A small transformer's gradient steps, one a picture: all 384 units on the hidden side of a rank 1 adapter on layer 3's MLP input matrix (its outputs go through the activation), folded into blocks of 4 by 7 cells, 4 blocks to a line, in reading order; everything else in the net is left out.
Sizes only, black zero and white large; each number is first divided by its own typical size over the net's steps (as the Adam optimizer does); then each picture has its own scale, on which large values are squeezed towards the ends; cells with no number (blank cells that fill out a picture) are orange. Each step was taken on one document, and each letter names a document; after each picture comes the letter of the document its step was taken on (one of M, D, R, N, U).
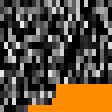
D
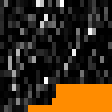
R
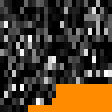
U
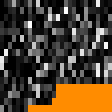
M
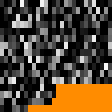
D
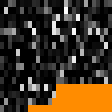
M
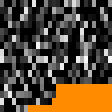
D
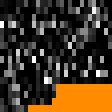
R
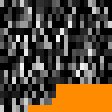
D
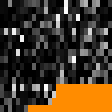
M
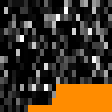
M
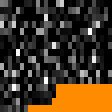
R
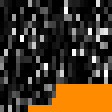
M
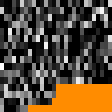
D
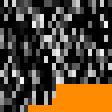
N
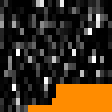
R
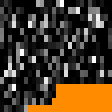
R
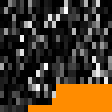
M
